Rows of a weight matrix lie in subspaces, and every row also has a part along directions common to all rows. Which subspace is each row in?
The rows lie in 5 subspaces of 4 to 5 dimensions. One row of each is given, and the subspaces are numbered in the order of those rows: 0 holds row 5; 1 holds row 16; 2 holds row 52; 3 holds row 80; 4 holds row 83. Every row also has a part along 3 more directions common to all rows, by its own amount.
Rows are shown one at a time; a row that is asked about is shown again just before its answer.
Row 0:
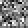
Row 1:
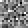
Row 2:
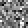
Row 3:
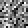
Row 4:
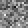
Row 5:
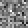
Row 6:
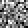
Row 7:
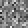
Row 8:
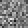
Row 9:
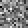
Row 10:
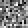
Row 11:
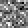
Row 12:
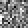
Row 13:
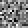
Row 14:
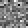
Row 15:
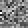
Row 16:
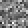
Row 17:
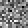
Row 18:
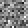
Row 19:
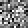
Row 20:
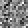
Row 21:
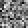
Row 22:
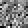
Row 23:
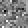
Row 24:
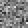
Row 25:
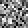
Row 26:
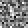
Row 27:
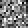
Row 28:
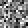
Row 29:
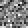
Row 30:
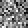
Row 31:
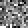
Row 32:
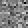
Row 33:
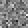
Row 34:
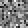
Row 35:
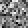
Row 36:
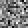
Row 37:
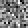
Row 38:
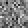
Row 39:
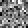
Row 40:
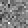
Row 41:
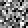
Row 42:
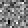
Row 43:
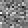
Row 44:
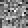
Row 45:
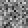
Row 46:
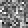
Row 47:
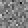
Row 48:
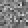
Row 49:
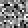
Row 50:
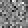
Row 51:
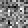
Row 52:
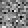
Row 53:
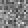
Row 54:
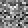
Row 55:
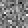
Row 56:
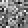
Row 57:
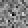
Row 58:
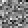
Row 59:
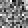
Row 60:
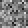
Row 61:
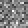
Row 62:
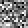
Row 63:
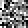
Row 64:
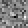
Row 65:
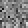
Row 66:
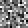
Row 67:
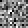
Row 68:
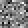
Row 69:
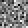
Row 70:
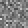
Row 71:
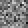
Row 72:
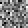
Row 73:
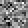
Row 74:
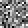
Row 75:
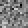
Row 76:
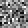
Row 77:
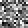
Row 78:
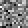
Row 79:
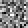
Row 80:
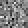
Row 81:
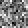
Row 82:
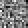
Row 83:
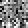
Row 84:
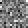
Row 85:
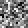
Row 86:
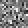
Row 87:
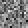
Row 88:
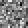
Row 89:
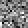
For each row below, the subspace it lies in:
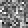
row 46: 4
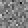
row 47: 1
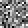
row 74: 4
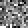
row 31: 2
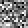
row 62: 3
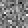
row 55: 1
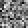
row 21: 4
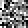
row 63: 4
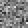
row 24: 4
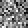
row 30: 2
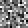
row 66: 2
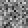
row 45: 2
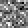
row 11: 3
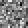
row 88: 4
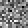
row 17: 3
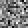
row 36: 0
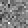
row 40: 3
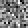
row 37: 0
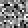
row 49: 0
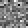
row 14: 2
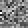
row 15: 3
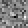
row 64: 0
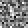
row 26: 0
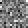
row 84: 1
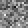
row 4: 0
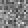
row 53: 0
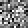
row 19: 3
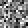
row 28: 4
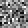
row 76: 3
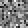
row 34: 2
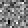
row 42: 0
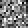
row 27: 1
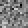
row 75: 2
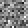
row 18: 0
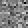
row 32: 0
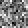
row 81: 1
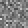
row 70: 3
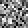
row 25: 1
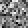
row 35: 1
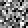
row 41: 4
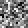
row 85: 2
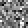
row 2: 4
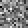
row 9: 2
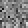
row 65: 4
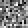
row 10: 2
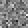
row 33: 3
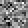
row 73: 3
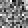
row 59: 1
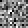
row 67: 1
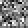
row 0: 1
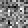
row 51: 0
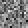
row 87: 2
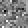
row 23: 1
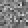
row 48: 2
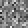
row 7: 3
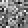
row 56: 0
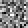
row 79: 0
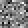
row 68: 4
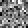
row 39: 1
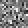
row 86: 1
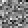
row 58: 1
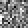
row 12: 3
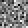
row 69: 2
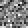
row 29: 2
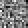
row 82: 4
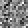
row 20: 4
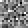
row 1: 2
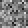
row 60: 1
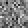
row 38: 3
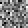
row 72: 1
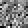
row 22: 2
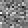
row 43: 3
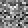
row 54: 0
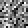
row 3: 4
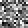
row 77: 4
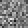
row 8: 1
